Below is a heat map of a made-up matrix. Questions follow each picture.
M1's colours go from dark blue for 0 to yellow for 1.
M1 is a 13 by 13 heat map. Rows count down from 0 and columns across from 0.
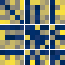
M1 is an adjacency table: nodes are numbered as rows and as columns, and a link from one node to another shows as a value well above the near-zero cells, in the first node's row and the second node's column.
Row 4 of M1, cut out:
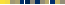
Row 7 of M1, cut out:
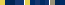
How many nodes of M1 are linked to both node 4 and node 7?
1
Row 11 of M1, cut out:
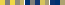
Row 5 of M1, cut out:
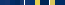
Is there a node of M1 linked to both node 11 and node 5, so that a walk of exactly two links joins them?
no
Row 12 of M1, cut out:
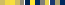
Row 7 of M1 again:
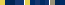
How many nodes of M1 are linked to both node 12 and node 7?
1
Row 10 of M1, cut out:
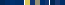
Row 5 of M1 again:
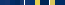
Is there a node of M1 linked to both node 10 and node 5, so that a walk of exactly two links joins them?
yes
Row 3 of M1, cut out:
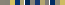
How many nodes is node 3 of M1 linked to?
9
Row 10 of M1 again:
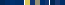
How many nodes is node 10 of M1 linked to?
2
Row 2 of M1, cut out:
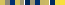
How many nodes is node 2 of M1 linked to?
9
